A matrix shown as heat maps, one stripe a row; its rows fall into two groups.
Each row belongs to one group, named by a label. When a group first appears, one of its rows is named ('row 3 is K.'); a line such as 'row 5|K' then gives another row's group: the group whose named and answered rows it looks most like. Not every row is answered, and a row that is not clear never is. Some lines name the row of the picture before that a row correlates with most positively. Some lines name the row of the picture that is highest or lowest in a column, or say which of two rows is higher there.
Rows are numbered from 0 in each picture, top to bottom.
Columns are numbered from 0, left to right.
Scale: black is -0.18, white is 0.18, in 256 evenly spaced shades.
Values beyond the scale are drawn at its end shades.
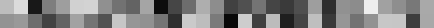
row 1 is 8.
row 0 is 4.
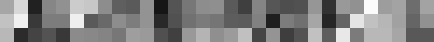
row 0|4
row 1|4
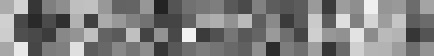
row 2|8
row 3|4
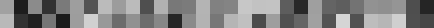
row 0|8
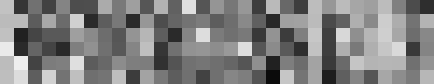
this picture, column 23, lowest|5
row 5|4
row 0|8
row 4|4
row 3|8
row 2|8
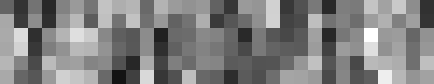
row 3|4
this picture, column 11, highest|0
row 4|4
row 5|4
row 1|8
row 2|4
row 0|8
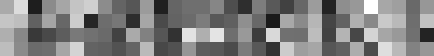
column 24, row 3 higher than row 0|No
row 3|4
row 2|8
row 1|4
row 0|4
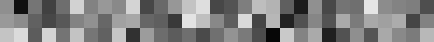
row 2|4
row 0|8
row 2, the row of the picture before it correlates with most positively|1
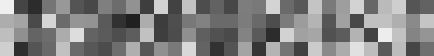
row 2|4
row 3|8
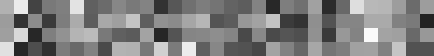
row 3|8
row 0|4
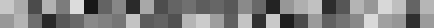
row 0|4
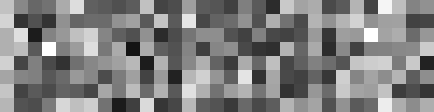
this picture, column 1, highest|2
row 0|4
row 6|8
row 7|4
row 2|4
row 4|8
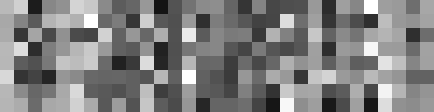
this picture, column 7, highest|2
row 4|4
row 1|4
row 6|4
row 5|8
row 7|4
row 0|4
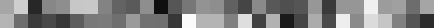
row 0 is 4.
